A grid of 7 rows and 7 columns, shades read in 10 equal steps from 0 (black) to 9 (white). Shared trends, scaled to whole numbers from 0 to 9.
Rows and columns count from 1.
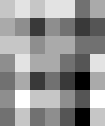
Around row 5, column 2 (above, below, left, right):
8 9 4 2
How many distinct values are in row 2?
5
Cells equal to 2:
4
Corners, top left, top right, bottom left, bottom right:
7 6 4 7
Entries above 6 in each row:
5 0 2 2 0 4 2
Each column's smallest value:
4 5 2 4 2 0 3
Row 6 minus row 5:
1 3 5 3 3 3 3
